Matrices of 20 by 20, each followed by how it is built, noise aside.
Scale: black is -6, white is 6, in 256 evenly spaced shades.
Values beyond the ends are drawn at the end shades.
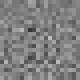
low rank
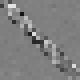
banded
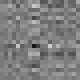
low rank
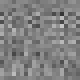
low rank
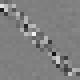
banded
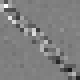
banded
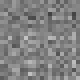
low rank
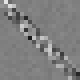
banded
